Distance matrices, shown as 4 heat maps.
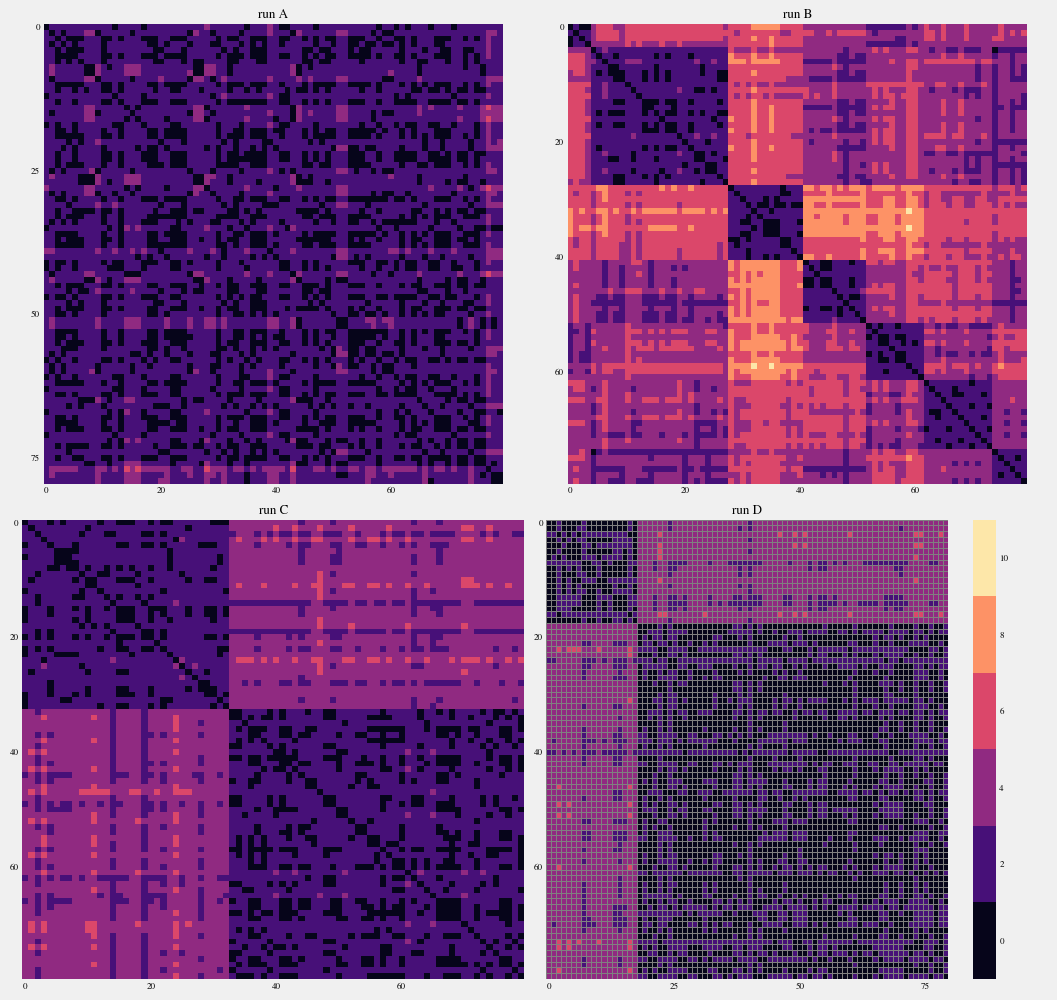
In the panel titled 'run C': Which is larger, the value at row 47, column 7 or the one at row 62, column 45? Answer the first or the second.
the first
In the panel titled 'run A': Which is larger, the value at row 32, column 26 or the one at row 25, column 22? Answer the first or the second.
the second
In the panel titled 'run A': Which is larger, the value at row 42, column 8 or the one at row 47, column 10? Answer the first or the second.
the first
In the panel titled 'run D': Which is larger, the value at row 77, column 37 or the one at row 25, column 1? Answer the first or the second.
the second
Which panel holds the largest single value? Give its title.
run B
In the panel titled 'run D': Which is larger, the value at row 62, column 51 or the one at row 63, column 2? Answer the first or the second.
the second
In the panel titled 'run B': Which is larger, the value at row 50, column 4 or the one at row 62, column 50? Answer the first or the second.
the second
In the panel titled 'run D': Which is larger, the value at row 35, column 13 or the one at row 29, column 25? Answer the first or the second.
the first
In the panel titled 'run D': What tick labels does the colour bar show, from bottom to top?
0, 2, 4, 6, 8, 10
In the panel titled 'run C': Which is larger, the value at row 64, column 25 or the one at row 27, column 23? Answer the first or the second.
the first
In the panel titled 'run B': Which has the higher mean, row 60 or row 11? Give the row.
60
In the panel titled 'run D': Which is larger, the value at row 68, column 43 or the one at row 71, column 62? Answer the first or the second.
the first
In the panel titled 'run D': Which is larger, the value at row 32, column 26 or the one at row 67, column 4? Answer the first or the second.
the second
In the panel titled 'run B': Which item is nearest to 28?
37
